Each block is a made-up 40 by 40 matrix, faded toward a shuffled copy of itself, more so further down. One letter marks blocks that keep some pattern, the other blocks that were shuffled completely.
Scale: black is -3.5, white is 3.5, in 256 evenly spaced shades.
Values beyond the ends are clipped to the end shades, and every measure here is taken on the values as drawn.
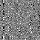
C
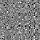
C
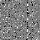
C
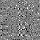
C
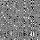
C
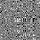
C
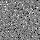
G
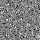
G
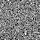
G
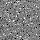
G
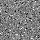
G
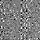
C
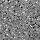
G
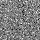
G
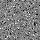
G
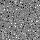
G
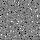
G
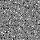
G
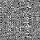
C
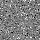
G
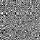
C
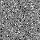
G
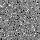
G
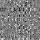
C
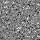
G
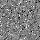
G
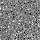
G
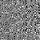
C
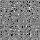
C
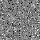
G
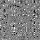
C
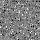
G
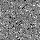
G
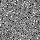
G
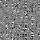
C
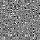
C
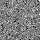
G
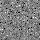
G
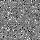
G
